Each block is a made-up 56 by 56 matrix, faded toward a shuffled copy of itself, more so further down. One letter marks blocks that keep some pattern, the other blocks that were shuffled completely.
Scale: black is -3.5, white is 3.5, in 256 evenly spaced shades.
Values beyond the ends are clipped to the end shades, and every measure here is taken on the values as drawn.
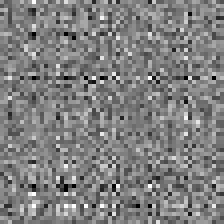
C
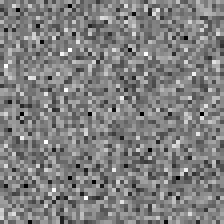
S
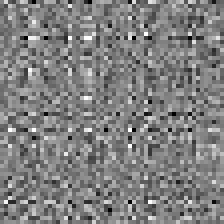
C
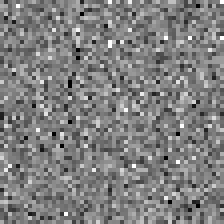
S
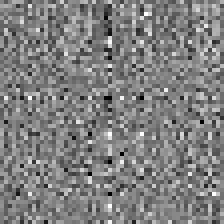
C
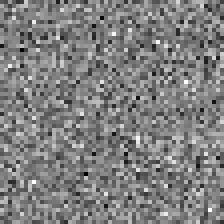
S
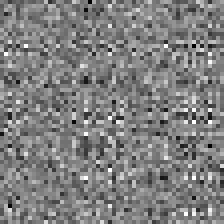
C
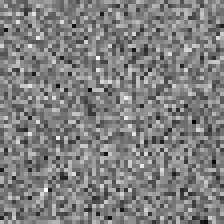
S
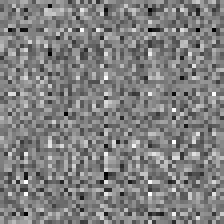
C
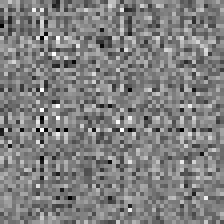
C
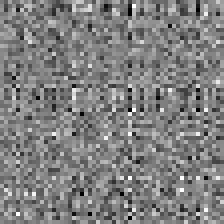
C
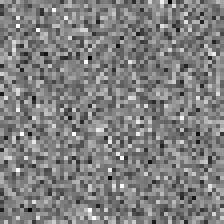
S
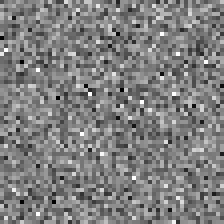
S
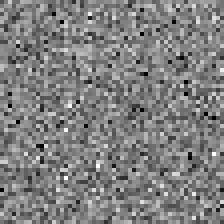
S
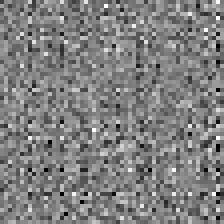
C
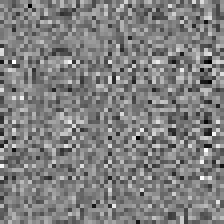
C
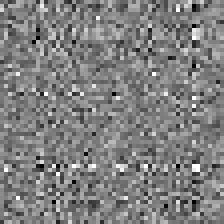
C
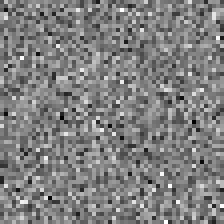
S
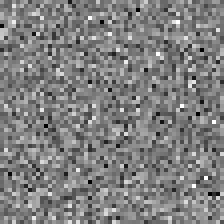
S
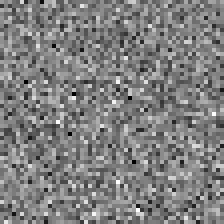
S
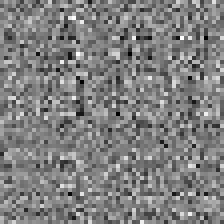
C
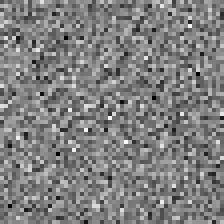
S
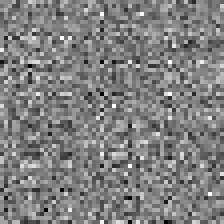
C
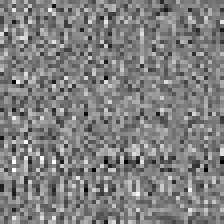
C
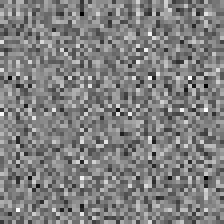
C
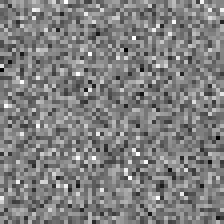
S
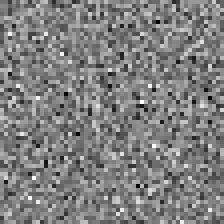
S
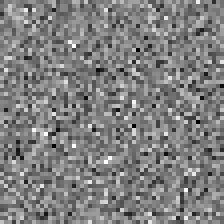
S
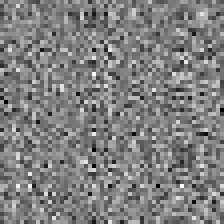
C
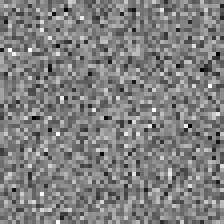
S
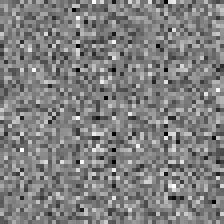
C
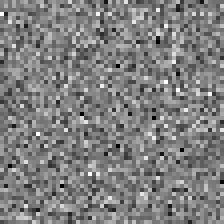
S
